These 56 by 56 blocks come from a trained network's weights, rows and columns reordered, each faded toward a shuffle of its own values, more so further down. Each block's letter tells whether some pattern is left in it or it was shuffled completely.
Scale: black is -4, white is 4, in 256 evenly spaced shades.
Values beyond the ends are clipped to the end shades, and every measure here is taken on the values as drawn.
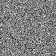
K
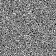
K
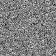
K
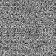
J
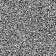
K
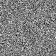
K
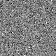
K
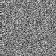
J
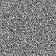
J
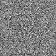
J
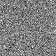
K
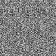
J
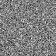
J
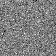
K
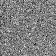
K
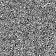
K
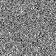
J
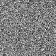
J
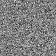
K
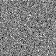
J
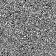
K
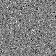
K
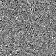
J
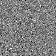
J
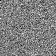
K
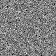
J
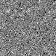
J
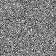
K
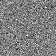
J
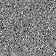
K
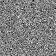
K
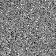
J
